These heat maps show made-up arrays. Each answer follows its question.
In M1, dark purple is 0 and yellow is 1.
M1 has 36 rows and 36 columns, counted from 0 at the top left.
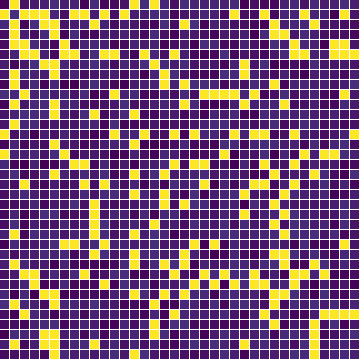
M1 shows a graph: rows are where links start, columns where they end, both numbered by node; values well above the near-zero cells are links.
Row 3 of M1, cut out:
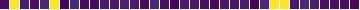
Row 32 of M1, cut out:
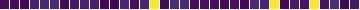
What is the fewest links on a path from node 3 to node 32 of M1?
2
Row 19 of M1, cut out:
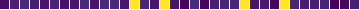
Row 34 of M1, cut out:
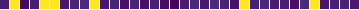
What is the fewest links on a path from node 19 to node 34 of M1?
2
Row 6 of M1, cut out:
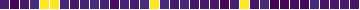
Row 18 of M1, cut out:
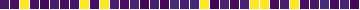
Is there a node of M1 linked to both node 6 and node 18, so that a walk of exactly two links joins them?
no
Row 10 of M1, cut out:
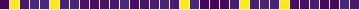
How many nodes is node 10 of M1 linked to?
5
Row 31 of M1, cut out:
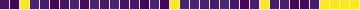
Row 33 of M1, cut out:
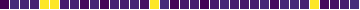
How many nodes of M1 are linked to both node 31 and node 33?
0
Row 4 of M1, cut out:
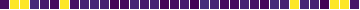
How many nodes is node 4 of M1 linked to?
6
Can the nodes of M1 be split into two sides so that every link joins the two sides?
no
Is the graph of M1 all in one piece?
yes
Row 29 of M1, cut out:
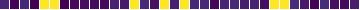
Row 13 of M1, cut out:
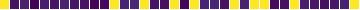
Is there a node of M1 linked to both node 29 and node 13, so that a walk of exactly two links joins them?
no
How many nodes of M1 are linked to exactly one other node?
1
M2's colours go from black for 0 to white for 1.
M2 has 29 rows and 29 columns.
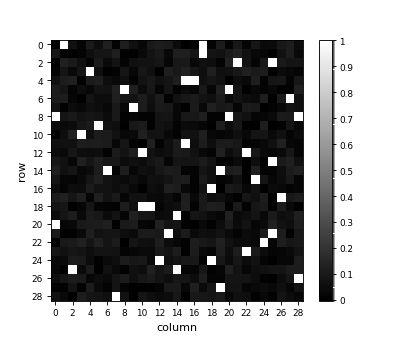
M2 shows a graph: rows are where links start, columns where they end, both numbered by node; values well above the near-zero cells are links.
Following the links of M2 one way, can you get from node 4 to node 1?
no
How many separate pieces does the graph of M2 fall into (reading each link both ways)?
3
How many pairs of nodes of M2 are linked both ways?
2
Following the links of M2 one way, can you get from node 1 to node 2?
no
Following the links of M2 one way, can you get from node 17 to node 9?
yes
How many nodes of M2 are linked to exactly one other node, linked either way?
0
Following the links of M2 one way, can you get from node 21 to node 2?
yes
